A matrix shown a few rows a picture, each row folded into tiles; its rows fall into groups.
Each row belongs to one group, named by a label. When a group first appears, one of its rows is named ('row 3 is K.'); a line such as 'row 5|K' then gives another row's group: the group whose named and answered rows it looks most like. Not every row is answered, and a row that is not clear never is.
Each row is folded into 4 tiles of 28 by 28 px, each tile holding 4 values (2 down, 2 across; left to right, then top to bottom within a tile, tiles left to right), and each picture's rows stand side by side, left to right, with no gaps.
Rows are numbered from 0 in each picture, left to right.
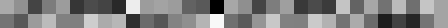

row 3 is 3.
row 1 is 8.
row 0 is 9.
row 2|9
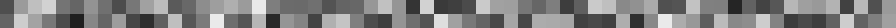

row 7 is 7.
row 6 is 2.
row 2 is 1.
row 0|3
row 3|8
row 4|8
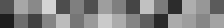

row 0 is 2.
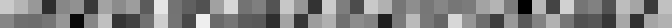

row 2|7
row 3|1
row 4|8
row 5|7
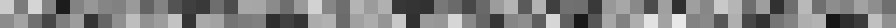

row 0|1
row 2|3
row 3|2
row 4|8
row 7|3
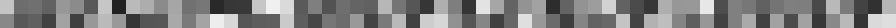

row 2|8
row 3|2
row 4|1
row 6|1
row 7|2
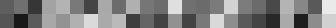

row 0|9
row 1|8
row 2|7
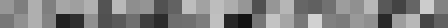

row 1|7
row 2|9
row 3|1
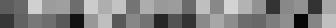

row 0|3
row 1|3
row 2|7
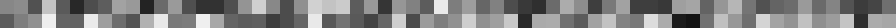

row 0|9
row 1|9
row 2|3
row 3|7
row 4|2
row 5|9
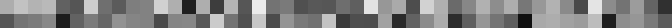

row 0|3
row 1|8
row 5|1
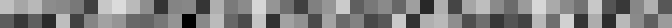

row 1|7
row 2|1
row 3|7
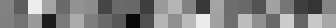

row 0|1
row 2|2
